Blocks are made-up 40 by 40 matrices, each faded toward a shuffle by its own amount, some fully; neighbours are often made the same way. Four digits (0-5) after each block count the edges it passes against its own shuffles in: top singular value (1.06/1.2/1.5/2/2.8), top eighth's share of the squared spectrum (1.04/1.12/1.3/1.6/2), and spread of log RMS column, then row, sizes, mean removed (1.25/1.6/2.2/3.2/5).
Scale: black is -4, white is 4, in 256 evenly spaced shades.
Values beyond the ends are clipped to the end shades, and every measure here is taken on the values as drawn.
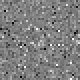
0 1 0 0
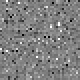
1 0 0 0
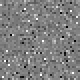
0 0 0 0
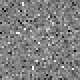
0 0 0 0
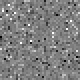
0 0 0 0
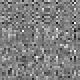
4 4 2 2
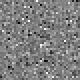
0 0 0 0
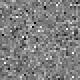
0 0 0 0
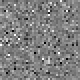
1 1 1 1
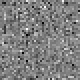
1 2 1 0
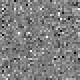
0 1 1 0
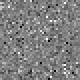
1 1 0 0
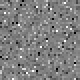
0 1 0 0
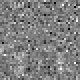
3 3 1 1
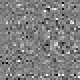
4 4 2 2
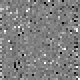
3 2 1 0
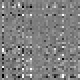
4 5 3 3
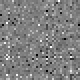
3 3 1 0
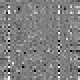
4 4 2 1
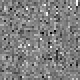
2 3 1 1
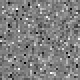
2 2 0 0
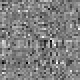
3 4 2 2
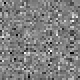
3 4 2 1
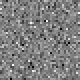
2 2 0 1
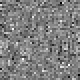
2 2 0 0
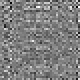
4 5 2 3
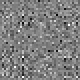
3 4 1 2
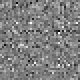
3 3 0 2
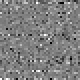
2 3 0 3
